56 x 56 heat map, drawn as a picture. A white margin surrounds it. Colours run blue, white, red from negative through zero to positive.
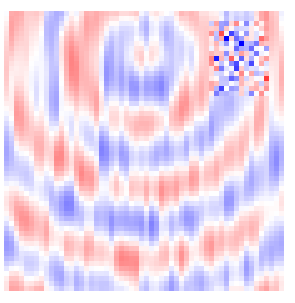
Slope: none. Roughest part: top right. Rings: centred on the top middle. Odd patch: rougher, in the top right.
